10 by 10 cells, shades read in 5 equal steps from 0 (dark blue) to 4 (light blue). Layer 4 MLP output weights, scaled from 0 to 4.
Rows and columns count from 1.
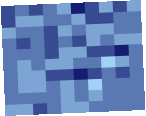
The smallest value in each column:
1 1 1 1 1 0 1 1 0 2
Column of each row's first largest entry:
5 2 1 7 5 8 2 7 5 1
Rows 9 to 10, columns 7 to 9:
3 2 2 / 2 2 2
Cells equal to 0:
3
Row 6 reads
2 3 2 3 3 2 2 4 3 2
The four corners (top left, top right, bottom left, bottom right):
1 3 3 2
